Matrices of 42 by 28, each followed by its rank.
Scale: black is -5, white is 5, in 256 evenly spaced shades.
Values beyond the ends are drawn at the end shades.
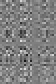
three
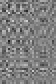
three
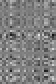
two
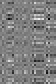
two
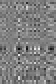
three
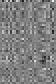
three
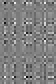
two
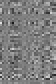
three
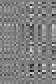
two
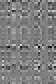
three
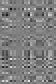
two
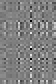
two
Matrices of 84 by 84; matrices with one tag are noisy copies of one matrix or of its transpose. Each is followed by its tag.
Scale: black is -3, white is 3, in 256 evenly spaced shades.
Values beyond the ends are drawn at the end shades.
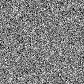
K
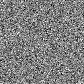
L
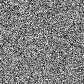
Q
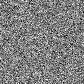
Q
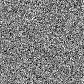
L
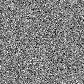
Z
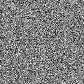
Z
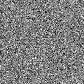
Z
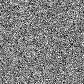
Q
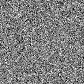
K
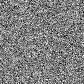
Q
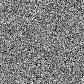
L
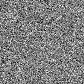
K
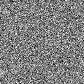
Z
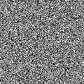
Z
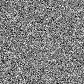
K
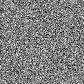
Z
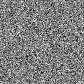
L
